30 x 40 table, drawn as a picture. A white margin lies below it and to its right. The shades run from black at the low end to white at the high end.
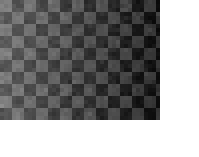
No row or column stands out. A checkerboard runs through the table. The halves do not mirror each other. Values rise toward the left. On average the colour sits 30% of the way up the scale.
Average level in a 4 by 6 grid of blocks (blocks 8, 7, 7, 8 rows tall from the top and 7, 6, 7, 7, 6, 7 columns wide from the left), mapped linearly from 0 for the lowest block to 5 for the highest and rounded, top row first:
543210 / 543210 / 543210 / 543210
